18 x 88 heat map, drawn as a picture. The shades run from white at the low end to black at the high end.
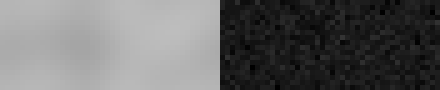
The table splits into one row of 2 panels. Panel 1,1: low, smooth, faint in contrast. Panel 1,2: very high, fine-grained, faint in contrast.
